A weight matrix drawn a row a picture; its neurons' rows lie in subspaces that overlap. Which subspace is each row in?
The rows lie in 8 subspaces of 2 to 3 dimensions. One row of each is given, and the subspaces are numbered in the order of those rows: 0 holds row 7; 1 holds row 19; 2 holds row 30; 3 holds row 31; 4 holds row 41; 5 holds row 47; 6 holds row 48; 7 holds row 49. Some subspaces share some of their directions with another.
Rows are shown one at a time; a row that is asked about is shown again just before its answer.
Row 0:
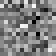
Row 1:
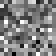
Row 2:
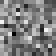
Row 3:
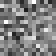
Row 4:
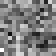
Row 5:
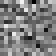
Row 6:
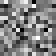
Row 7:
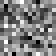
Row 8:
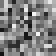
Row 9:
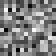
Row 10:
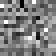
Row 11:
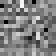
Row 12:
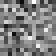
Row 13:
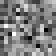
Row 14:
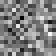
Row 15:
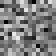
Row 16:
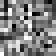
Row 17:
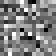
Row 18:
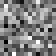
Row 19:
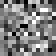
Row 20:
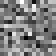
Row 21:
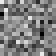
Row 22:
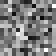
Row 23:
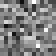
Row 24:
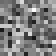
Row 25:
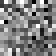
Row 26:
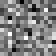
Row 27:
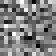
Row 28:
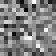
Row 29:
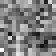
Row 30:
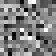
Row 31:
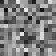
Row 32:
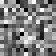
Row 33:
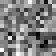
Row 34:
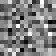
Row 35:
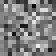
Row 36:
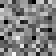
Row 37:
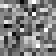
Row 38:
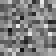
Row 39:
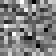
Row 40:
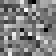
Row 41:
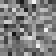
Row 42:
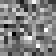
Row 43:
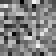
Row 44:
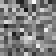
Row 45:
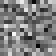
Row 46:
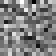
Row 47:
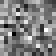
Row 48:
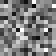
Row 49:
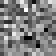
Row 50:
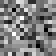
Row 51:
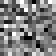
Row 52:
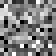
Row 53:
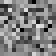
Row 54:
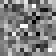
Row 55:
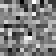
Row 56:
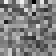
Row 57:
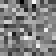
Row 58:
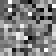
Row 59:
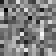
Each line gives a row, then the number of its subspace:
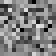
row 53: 6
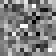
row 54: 1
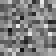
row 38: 4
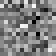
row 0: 1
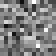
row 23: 7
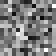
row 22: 6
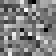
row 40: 2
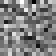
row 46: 5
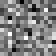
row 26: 6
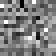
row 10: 1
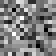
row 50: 4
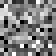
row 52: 0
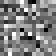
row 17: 2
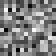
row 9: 7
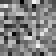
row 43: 3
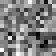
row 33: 2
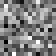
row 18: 0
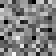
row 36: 0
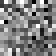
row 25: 5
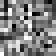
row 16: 7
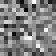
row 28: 7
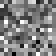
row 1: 0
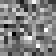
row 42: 5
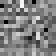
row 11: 1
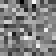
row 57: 6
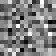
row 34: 4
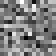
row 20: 6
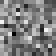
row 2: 5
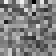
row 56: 5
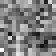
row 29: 2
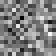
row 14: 4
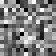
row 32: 3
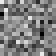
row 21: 3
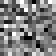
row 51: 7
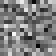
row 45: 1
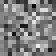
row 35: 1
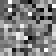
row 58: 6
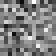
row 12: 7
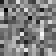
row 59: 3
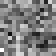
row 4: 2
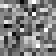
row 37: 7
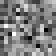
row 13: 5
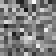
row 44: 3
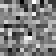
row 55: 4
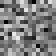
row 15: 0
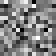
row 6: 6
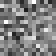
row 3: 0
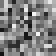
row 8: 7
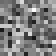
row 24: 6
